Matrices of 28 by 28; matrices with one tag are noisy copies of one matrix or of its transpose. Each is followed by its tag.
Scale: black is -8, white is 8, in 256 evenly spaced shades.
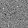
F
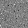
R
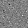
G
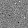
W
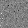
R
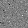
G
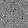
W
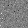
R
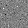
F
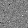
G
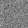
R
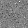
W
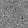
W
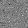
G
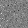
R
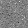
W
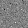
G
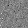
R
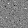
F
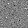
F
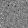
R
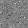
W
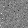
R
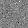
W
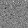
R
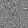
F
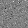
R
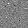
F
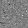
G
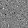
F
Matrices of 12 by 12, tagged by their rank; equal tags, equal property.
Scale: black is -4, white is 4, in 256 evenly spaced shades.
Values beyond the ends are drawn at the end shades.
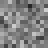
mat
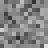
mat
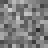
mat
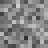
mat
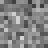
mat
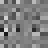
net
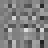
net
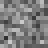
mat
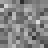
mat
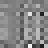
net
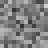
mat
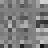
net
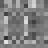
net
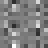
net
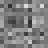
net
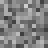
mat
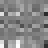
net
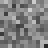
mat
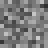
mat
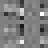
net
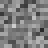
mat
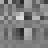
net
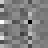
net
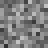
mat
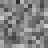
mat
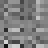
net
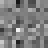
net
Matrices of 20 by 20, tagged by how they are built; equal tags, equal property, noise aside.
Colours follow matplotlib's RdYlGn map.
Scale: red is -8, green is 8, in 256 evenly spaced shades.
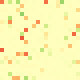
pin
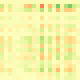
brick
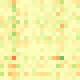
brick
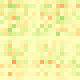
brick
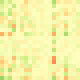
brick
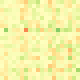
brick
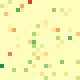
pin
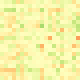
brick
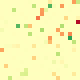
pin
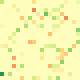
pin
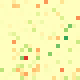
pin
